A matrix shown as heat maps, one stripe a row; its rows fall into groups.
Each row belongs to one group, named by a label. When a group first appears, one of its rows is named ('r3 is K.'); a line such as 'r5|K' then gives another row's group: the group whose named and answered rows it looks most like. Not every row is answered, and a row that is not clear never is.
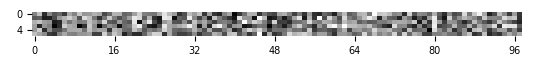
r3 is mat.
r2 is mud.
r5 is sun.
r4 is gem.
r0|gem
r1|mat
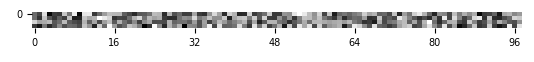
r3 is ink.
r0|sun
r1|ink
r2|mud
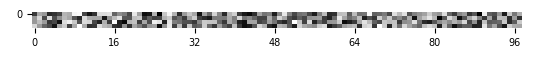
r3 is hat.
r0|hat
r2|sun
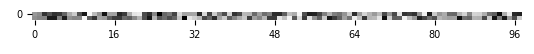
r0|mat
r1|ink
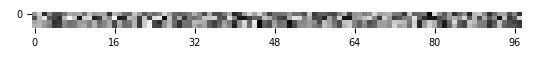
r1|sun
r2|mud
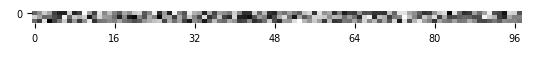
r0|ink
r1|hat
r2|sun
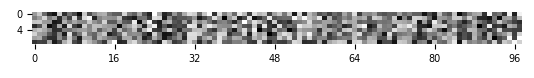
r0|ink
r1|sun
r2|mud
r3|ink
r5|ink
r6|ink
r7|mat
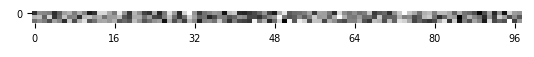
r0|hat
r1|mud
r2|ink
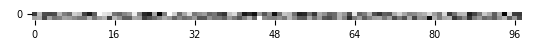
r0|hat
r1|gem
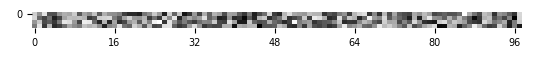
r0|sun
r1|hat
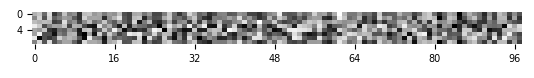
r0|mud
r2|mud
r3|hat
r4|sun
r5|mat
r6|mat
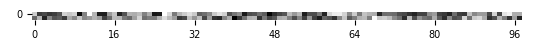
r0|mat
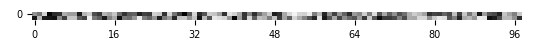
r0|sun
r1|mat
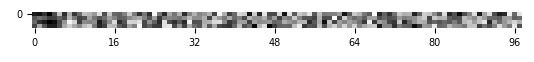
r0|ink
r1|mat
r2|mat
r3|mat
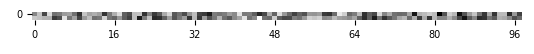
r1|mud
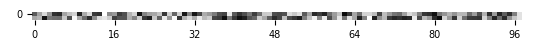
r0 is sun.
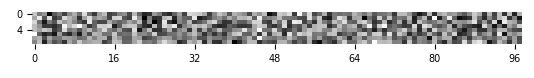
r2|mat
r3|hat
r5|ink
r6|gem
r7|gem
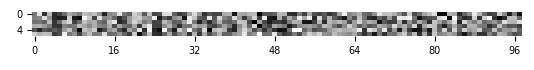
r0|gem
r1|ink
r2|mat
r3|mud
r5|mud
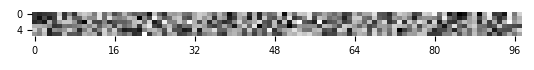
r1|ink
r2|mat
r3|mud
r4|sun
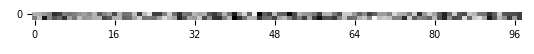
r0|mud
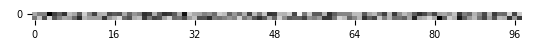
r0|ink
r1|gem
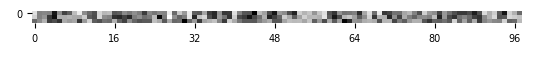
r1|hat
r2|sun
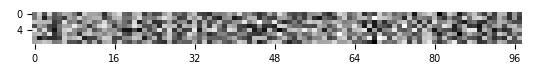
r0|gem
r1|gem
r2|mud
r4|sun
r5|mud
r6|hat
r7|mud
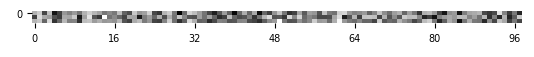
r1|sun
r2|mud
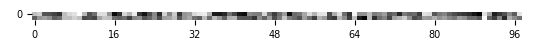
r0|hat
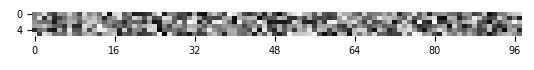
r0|sun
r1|gem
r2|mat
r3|ink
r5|sun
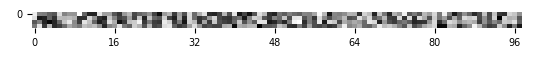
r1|mat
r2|mat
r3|gem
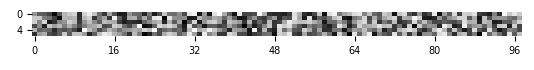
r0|mat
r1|sun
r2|sun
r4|ink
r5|hat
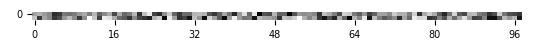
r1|sun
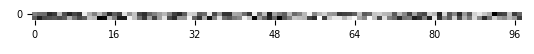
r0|ink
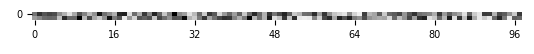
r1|ink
